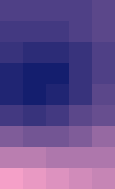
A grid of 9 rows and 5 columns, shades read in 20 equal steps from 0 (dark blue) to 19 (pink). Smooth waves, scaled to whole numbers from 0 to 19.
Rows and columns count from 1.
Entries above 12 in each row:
0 0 0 0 0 0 0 5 5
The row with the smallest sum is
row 4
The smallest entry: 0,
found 3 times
